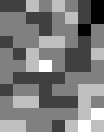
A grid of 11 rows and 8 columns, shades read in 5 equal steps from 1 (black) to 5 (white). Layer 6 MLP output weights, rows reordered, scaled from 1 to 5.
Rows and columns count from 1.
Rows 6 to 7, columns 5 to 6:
3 2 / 2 3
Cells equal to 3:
40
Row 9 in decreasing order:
4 4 4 3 3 2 2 2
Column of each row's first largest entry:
3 6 1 4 3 4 1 7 2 8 7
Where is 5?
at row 6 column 4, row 10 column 8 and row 11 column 7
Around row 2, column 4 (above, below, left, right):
3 2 2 3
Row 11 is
4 4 3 3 2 4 5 4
